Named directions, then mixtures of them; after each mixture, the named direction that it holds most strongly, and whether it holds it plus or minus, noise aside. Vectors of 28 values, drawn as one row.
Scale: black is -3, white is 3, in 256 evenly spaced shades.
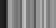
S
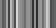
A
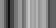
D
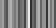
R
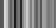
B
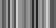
A, plus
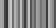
R, plus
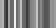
B, minus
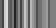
B, plus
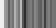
S, minus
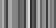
R, plus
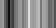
D, plus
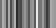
A, minus
